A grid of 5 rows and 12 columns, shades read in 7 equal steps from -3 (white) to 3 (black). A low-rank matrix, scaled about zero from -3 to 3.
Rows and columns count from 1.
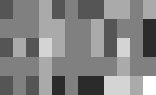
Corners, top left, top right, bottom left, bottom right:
1 -1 1 -3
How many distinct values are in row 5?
6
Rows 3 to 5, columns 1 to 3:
1 -1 1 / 0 0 0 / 1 0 1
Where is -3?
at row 5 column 12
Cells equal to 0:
26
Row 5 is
1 0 1 -1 2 0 2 2 -2 -2 -1 -3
